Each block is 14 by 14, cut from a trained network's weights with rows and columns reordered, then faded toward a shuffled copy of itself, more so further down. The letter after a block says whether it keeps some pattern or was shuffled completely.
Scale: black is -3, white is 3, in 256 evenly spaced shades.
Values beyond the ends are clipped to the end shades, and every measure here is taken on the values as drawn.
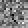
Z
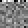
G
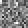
Z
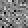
Z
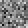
Z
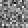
Z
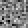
Z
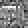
G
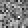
Z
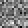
G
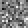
Z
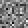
G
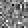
Z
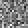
Z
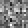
G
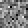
Z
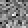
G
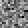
Z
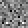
Z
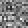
G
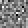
Z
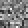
G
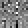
G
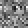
G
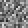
Z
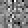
G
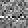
G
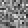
Z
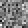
G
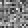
G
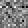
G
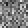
G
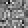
G
